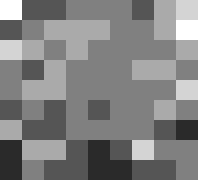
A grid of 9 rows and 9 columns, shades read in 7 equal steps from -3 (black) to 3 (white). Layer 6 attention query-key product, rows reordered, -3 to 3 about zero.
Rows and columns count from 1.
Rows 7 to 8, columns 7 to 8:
0 -1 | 2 0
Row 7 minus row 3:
-1 -2 -1 -1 0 0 0 -1 -3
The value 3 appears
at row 1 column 1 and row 2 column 9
